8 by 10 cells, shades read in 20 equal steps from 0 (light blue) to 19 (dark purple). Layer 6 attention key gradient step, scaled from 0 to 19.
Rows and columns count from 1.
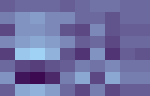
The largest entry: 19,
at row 7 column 3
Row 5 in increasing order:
0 1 3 6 11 12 12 14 15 15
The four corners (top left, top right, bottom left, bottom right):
11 10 11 11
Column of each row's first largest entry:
1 8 1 8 6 3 3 6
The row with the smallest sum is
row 4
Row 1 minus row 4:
4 5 6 5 4 -1 -1 -4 0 0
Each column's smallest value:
6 1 0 3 7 4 6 4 8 8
